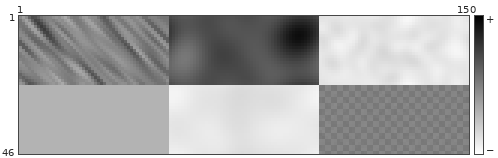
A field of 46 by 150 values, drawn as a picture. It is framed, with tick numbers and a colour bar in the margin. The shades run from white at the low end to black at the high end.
It is made of 2 by 3 panels. Panel 1,1: middling, slanting down to the right. Panel 1,2: high, smooth. Panel 1,3: very low, blotchy, faint in contrast. Panel 2,1: low, flat. Panel 2,2: very low, smooth, faint in contrast. Panel 2,3: middling, checkered, faint in contrast.
